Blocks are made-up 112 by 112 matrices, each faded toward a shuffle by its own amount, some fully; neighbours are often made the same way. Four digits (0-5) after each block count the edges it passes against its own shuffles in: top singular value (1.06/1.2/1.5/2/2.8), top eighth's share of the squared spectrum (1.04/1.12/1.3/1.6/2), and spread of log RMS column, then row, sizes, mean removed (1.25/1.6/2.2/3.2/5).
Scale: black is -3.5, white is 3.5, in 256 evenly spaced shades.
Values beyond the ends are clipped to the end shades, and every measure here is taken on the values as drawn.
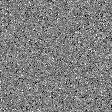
0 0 0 0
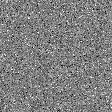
0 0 0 0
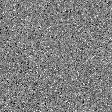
0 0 0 0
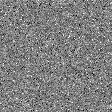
0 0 0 0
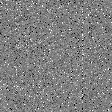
2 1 1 0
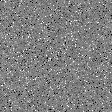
0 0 0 0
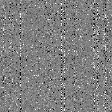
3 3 3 2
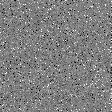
1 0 1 0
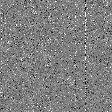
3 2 2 0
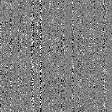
3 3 4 2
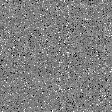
1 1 2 1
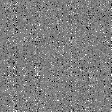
2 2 3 2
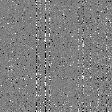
3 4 3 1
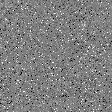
0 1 0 1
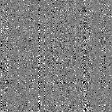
2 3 4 3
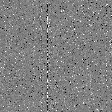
3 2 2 0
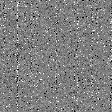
2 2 2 1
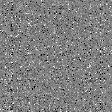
2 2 2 2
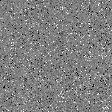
1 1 1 1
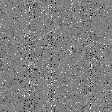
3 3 2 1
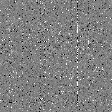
3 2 2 1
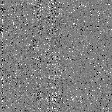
2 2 2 1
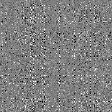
2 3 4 3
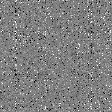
2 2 2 1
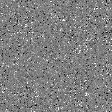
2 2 2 1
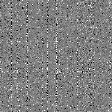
2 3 3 2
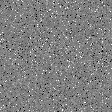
1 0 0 0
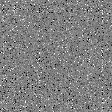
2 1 2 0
